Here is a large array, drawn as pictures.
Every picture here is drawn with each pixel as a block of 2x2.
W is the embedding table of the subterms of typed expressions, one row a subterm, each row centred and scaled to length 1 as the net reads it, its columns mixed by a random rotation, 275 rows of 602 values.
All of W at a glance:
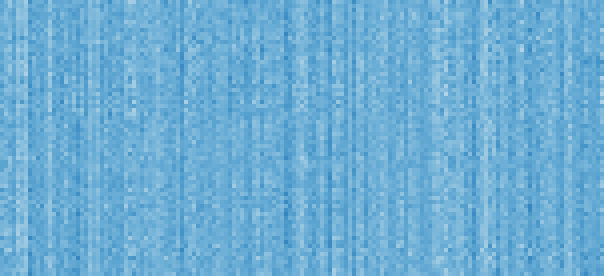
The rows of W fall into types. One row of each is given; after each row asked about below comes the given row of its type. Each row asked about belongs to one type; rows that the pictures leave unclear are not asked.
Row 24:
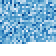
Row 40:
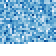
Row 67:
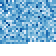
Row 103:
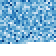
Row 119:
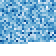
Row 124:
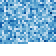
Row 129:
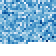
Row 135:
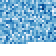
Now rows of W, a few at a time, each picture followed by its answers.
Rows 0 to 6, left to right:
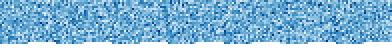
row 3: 24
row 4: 24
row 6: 24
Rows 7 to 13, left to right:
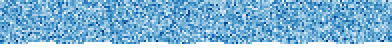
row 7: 119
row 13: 40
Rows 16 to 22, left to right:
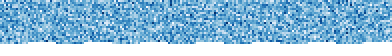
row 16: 40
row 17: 135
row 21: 67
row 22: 24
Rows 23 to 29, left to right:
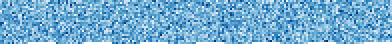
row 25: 124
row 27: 129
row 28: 40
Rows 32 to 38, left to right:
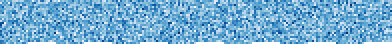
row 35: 24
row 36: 124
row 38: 24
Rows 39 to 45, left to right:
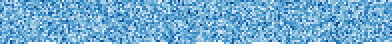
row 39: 124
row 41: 103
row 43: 103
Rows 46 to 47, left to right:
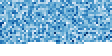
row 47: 119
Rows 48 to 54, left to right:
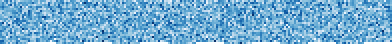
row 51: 129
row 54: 67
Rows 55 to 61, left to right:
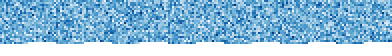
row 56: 124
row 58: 124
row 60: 67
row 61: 135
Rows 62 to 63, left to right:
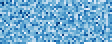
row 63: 129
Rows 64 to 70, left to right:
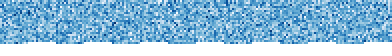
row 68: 67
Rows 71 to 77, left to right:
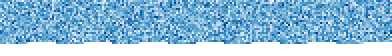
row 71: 24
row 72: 119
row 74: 67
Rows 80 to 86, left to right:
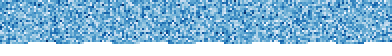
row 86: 67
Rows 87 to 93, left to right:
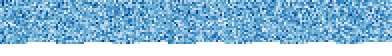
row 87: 103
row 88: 67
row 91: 40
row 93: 103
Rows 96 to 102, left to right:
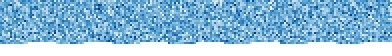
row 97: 135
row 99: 24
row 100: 103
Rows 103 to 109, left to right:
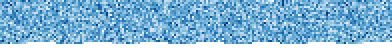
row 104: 135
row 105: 40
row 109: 103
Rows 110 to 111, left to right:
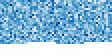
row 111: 129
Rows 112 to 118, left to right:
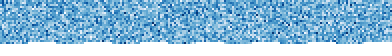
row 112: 67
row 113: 67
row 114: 129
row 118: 24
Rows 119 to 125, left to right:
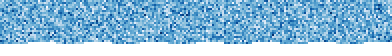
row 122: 119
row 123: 124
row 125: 135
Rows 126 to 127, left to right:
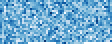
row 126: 124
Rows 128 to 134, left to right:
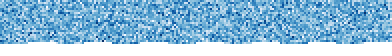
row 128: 119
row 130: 135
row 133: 67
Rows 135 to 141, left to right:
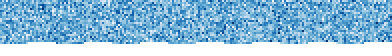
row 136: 24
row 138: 124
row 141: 129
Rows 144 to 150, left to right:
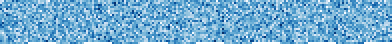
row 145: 135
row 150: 67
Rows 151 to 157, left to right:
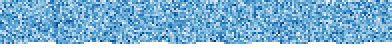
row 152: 124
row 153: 119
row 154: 129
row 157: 40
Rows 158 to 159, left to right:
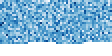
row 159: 24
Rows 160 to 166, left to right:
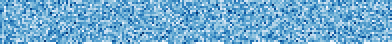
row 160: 124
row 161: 24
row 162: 119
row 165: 119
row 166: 103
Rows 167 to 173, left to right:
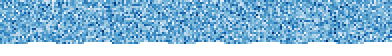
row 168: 67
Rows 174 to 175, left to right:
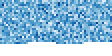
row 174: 135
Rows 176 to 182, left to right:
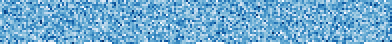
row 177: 40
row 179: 124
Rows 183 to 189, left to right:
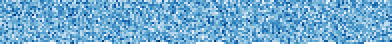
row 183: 40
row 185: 40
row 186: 67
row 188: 103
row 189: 67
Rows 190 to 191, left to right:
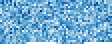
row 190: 24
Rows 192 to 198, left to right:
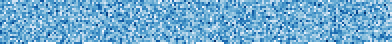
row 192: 124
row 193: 135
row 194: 103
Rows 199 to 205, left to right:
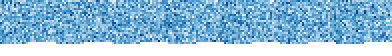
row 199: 24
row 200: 40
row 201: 129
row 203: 103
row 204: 103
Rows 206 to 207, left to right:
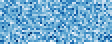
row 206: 119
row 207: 119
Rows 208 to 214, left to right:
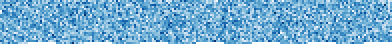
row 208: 129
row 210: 124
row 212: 124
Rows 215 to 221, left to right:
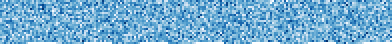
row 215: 135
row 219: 103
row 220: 40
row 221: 103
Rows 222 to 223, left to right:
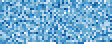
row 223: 67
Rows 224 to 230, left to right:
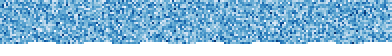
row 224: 40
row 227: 40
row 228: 135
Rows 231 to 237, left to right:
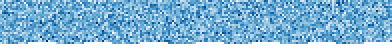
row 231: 129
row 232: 129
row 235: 40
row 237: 67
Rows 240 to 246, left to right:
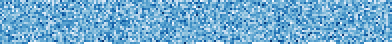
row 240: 24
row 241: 129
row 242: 124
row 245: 119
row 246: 129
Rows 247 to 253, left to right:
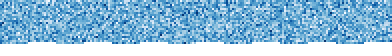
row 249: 124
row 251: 67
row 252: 124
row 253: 67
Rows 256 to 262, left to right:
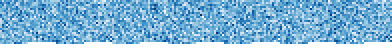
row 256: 135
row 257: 119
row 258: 135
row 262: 119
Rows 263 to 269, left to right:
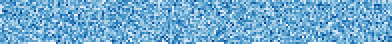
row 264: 103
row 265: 119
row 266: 124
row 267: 67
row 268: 135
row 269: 135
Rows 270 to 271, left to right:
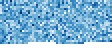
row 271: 67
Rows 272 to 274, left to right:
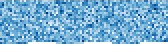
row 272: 135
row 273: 67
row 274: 135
